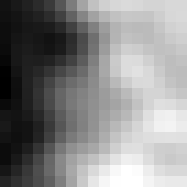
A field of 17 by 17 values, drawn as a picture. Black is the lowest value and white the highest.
Ninth with the highest average: bottom right. Roughest part: top middle. Stripes: none. Slope: up to the right.
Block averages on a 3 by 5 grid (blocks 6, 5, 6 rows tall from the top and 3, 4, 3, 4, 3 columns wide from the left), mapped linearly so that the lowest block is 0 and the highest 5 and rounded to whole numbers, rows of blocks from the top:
01344
01345
02455
